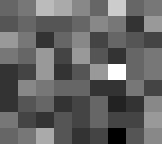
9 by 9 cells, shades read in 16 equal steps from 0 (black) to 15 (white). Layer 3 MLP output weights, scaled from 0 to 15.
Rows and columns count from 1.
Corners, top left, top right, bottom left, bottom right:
6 7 6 8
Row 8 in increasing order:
3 4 4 4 4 5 6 7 9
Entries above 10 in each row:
2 0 0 0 1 0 0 0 0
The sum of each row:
73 54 52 56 61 47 40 46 48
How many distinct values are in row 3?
7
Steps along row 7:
up up down up up down up up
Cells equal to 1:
0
